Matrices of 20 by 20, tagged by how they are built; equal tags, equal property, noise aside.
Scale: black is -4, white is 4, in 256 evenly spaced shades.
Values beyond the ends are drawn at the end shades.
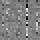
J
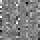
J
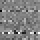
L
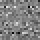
L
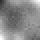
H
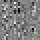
J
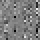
J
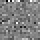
L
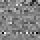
L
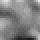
H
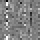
J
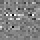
L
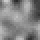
H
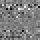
L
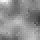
H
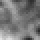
H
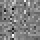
J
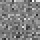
L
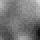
H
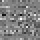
L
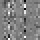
J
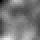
H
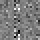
J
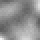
H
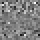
L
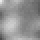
H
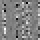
J
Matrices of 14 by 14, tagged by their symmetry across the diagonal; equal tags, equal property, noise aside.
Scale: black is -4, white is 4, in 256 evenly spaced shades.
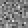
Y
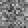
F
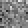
Y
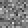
F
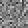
F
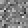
F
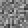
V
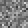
V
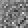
V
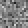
F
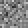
V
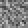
Y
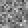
V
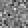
Y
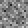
V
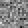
F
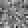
Y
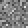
V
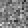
Y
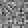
Y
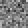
F
